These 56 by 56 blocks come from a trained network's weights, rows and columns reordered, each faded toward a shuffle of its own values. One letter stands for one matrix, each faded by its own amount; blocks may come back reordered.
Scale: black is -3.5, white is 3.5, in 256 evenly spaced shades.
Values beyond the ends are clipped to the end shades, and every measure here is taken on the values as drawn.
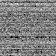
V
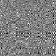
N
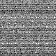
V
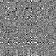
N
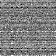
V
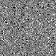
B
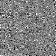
B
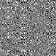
B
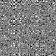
B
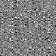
B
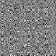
N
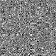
B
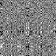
N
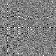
N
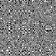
B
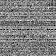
V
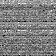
V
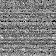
V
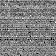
V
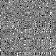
B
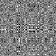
N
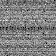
V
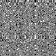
B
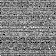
V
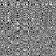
N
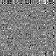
N
